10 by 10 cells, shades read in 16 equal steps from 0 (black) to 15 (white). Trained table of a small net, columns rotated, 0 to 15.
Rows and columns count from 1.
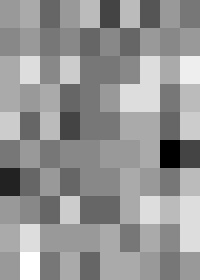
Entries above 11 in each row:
0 0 4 2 2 0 0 3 2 1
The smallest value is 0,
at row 6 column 9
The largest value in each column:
12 15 11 12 11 10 13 13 11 14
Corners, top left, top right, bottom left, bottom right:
9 7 9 9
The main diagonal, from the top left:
9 9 8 6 7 9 10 13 8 9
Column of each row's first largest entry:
5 2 10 7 1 8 10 8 2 2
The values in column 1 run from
2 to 12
